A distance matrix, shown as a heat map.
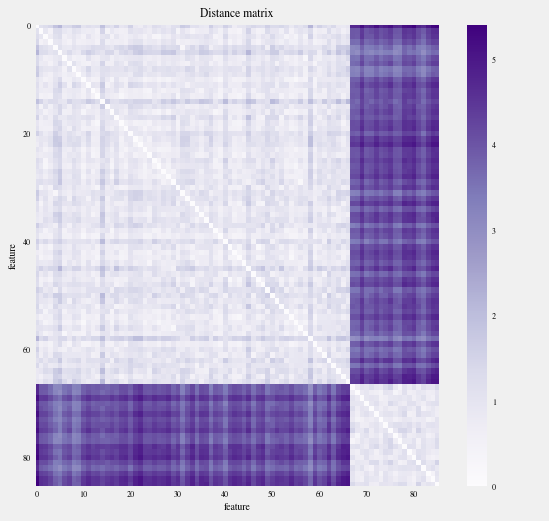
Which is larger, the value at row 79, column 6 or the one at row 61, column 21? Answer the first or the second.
the first
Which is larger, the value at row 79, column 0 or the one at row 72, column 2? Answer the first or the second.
the first
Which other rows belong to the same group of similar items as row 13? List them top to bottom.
0, 1, 2, 3, 4, 5, 6, 7, 8, 9, 10, 11, 12, 14, 15, 16, 17, 18, 19, 20, 21, 22, 23, 24, 25, 26, 27, 28, 29, 30, 31, 32, 33, 34, 35, 36, 37, 38, 39, 40, 41, 42, 43, 44, 45, 46, 47, 48, 49, 50, 51, 52, 53, 54, 55, 56, 57, 58, 59, 60, 61, 62, 63, 64, 65, 66
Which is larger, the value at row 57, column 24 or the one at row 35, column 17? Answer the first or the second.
the second
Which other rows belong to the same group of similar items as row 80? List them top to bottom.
67, 68, 69, 70, 71, 72, 73, 74, 75, 76, 77, 78, 79, 81, 82, 83, 84, 85
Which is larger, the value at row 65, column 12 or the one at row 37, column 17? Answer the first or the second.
the second
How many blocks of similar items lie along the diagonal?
2
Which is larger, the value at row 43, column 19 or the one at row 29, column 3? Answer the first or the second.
the second
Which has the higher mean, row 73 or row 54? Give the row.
73
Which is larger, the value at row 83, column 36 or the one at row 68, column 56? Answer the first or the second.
the first
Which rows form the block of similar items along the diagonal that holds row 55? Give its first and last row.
0 to 66
